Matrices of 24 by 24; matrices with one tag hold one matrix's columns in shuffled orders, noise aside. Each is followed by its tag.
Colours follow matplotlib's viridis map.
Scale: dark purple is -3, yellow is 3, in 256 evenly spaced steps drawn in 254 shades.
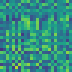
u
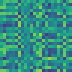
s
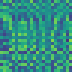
u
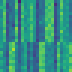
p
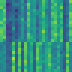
p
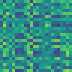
s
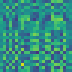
u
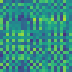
u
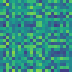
s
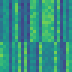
p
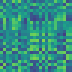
u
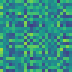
s
